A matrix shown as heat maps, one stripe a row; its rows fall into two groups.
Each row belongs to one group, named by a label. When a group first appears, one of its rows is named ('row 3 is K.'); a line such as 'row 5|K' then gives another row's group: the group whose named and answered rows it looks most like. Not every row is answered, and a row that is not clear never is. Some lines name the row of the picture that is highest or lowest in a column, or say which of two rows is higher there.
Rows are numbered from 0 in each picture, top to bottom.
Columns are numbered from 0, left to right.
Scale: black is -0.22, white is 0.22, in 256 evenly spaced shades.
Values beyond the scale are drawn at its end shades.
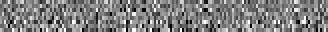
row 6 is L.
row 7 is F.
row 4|L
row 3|F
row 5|F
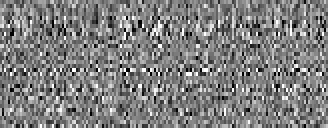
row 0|L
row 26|L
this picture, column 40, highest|17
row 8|F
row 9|F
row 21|L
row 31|L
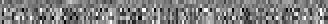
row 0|F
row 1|F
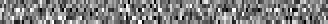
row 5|L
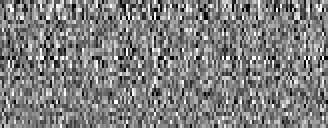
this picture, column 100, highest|4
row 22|F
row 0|L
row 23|F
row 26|L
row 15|L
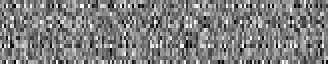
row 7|F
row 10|F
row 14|L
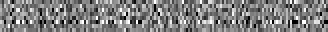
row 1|F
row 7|F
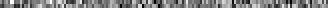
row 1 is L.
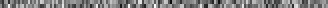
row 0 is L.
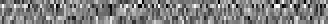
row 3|F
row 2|F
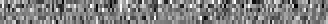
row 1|F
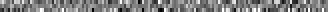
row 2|L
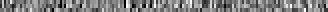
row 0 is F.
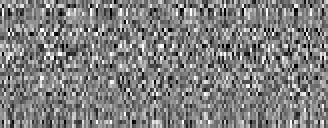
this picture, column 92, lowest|1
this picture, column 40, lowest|30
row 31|F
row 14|L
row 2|F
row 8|L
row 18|L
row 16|F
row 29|F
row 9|L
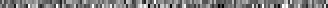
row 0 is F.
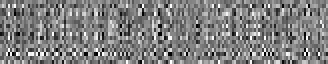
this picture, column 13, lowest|13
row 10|L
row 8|L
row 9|L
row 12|L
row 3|L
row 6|L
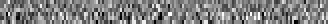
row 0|L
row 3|L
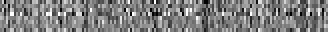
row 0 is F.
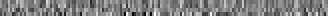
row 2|L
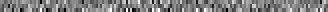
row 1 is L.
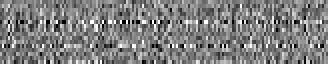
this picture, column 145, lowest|11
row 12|L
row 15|L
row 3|L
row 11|F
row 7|L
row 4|L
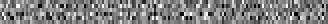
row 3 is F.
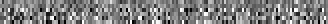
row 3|F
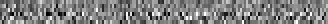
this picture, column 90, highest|5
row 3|F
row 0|L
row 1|L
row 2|L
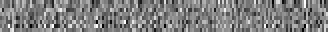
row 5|F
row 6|L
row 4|L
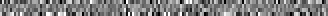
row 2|F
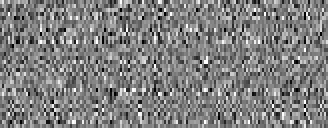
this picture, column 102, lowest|16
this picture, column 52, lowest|7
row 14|L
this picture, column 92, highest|1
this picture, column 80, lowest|2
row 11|F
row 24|F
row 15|F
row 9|L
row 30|F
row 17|L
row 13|L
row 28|L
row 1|F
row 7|F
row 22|F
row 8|F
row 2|L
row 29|L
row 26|L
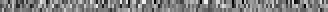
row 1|L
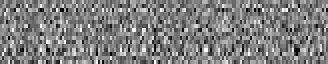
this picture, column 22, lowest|5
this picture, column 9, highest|2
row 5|L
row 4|L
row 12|F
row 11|F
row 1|L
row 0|F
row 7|F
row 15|L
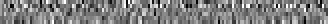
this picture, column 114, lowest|1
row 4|L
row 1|F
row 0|F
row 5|L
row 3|F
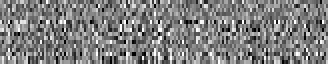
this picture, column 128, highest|1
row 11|F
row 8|L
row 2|L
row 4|L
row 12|L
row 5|F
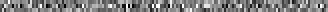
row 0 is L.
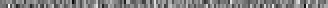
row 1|L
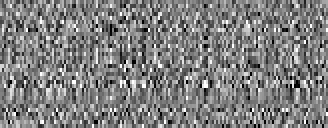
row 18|L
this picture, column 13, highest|7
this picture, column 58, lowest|7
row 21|F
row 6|F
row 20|F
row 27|L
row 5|L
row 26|F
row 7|L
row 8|F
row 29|L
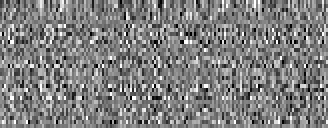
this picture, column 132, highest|9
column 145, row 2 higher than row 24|Yes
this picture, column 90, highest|8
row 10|F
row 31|F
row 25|L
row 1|L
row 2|L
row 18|L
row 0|L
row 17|L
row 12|F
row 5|F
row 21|F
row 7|L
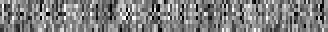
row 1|F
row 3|F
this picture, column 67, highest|4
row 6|L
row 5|F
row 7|L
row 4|F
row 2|F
